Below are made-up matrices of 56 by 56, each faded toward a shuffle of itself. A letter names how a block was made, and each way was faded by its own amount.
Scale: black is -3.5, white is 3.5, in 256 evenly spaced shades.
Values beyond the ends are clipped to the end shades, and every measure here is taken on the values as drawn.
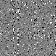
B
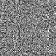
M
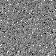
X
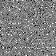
X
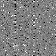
B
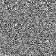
M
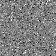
X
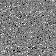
X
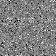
X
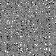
B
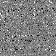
X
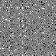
B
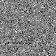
X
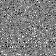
X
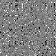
B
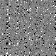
B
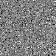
X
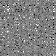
B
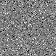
X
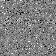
X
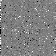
B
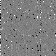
B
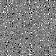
B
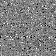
X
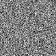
M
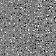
B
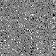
B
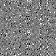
B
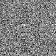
M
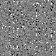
B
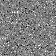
X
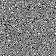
X
